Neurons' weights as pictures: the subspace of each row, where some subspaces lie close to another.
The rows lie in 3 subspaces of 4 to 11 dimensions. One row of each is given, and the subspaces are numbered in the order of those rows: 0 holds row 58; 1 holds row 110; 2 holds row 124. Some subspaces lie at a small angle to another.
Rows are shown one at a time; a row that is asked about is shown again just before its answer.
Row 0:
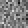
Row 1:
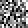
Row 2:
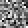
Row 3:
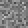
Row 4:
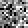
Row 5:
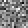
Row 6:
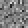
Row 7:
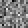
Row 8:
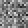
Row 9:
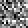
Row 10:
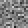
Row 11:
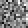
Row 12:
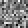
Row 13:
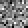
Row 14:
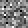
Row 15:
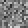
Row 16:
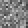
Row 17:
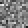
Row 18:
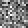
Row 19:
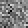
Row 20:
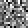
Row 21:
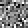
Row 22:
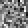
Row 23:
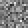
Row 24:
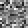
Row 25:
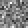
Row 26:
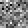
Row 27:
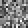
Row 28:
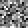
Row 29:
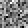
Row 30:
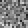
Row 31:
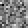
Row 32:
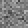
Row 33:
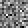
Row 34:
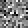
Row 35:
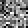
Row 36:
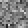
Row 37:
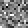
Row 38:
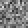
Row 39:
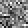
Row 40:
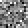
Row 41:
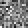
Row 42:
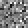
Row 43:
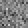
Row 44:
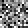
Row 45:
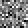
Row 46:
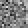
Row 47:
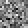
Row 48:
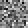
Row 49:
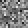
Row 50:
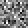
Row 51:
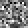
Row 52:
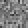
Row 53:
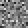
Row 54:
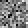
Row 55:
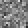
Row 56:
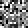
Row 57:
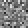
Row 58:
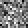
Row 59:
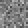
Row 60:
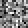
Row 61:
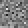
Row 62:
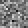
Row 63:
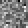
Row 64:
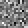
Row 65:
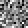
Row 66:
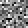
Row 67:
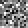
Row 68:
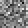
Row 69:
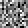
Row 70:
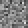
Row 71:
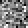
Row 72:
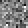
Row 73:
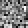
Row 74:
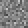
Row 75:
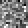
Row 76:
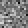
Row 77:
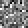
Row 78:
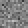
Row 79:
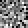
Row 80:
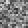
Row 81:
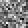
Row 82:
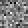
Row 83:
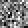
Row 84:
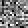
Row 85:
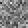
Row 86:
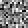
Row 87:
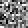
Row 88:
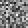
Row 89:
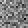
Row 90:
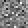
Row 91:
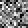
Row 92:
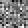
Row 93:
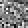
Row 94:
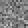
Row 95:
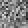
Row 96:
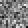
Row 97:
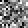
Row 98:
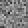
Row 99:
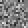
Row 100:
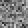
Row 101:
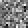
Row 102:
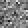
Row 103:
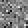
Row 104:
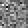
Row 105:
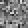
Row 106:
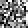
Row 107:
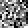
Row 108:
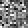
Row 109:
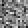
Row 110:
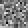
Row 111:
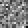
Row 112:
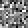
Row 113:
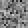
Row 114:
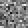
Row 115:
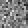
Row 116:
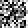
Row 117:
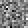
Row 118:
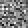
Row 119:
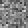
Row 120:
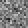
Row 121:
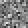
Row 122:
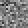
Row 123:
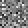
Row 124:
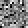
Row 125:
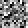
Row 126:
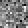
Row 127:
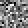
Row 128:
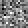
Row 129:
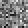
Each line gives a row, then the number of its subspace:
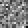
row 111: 1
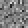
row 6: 2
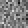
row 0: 2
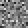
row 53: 1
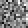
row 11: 2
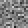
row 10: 1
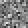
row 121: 1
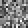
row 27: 0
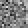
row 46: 2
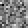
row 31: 1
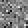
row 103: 0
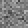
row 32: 0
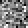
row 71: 2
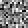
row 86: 2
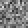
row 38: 1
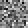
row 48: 1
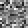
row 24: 1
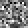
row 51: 1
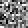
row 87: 2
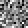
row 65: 1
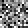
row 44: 0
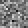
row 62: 1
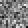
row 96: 1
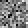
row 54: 1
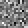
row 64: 1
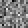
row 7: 0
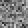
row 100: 1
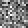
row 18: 0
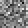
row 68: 0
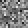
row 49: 0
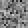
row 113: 0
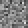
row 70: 1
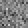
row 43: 0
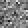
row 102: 0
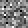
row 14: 0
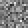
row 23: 2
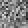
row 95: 1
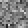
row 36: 0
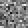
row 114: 2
